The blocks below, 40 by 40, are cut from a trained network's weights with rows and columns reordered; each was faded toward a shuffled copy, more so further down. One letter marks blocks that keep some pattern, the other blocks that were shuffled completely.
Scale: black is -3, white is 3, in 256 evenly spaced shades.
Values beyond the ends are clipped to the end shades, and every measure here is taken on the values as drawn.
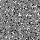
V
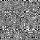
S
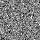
V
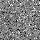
V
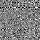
S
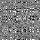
S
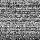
S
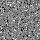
V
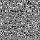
S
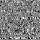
S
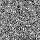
V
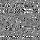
S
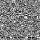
S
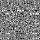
S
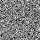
V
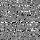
S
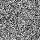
V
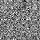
S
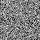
V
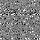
S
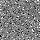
V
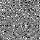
S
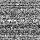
S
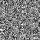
S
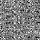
S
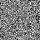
S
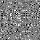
S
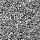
S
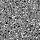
V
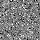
V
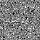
S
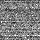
S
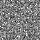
V
